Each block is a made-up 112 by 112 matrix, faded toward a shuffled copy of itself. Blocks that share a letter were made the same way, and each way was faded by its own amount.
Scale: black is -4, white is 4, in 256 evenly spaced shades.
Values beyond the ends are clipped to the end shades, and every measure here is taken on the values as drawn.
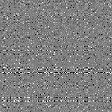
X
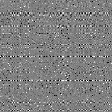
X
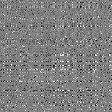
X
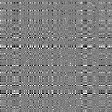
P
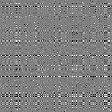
P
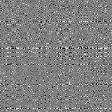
X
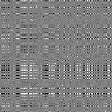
P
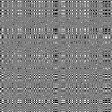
P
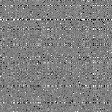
X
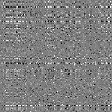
X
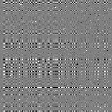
P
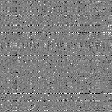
X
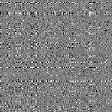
X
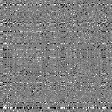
X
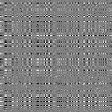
P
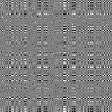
P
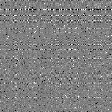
X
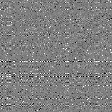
X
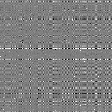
P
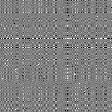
P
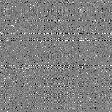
X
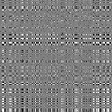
P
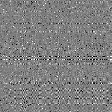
X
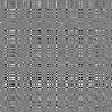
P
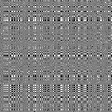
P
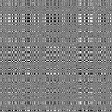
P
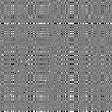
P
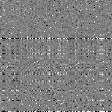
X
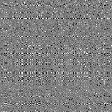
X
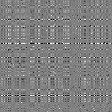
P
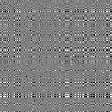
P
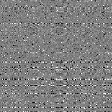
X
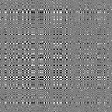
P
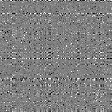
X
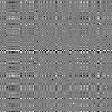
P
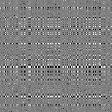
P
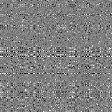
X
